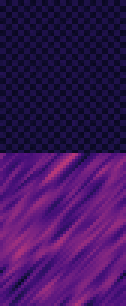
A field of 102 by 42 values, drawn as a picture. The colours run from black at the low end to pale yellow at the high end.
The table splits into 2 rows of 1 panel. Panel 1,1: very low, checkered, faint in contrast. Panel 2,1: low, slanting up to the right.
